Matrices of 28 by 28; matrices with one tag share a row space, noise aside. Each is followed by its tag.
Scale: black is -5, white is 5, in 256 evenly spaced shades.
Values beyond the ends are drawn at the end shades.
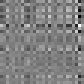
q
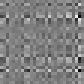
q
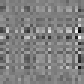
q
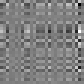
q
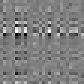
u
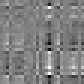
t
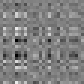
u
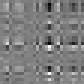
t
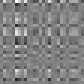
u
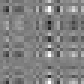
t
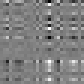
t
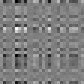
u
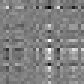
t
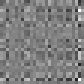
q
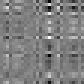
t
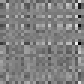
q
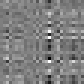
t
